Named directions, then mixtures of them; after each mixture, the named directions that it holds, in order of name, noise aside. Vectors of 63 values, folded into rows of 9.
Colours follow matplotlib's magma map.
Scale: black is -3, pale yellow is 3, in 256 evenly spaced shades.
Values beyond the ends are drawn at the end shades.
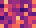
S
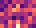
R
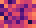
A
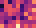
A, R, S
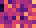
A, R, S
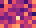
S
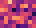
A, R, S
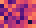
A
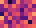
A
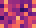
S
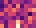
R, S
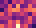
R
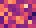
A, R, S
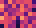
R, S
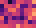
A, R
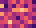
A, R, S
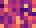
S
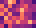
A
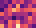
R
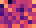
A, S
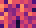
R, S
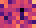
A, S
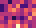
A, R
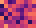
A
